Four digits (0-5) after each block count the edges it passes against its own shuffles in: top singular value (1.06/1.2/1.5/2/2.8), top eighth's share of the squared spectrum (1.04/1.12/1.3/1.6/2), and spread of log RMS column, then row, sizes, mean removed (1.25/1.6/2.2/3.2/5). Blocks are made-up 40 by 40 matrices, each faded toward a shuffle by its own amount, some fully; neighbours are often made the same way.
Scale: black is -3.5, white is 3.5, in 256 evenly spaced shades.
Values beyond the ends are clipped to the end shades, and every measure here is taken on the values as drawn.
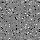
2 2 1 0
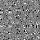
3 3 0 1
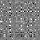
4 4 2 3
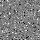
0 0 0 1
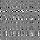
4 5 2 3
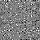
3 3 1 1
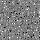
2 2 0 1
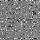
3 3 1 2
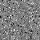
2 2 0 0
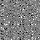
3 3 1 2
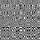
4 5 2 3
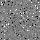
0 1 0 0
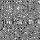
3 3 0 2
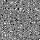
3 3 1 1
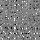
3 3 1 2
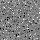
0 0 0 0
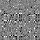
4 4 2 2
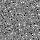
1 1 0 0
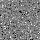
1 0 0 0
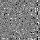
3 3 1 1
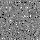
2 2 0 1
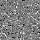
1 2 0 2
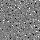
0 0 0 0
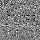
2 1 0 2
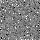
0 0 0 0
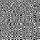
4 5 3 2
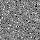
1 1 0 0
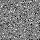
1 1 0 0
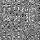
3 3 2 1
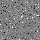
0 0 0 0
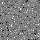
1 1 0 0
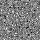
0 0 0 0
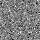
0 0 0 0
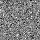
0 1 0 0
